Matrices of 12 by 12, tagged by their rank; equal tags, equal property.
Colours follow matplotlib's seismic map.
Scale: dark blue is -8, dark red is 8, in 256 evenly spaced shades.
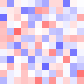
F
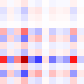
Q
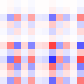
Q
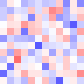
F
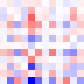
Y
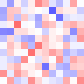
F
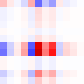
Q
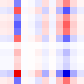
Q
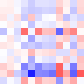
Y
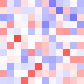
F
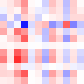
Y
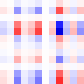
Q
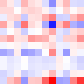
Y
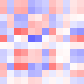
Y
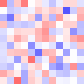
F
